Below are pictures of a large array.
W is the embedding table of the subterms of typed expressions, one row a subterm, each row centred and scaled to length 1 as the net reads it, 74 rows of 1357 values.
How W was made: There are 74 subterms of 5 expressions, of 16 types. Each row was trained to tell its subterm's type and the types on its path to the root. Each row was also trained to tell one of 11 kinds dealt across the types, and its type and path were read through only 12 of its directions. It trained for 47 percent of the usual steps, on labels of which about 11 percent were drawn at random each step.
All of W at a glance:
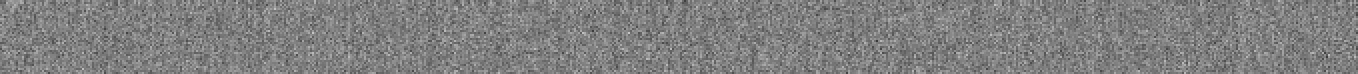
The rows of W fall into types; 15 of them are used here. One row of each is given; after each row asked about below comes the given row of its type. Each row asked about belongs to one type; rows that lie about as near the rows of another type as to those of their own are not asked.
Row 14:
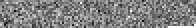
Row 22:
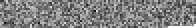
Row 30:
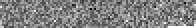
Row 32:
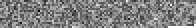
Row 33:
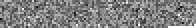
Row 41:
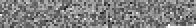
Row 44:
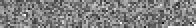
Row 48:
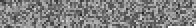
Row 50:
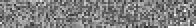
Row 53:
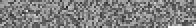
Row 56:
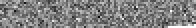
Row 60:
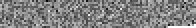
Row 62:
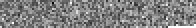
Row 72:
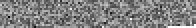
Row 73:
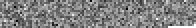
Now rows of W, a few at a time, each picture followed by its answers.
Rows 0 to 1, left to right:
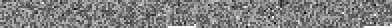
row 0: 50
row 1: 14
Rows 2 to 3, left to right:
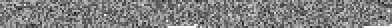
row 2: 50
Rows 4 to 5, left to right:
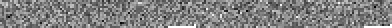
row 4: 33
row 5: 14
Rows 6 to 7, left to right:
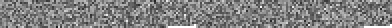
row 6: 56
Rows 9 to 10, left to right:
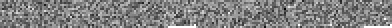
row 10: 53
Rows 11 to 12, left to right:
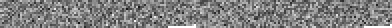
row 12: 60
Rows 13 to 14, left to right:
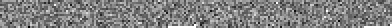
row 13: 22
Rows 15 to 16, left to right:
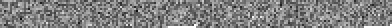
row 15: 22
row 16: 30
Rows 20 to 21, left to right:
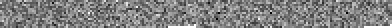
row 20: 62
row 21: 22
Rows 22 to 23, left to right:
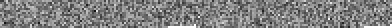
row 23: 50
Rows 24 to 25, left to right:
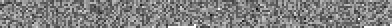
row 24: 32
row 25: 48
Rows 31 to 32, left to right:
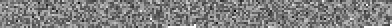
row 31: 72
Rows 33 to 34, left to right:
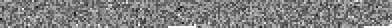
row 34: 60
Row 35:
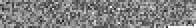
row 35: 33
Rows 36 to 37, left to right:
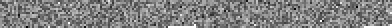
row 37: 56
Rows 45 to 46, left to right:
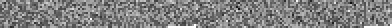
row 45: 41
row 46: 48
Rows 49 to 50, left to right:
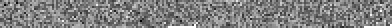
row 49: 14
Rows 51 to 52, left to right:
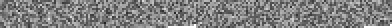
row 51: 62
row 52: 53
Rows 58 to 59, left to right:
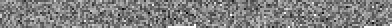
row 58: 56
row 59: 48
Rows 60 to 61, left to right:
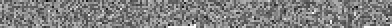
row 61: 14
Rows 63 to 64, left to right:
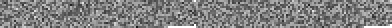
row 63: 50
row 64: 56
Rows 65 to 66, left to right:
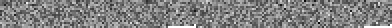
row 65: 48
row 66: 22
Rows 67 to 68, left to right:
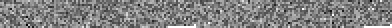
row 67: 60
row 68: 60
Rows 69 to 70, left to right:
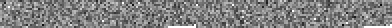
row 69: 72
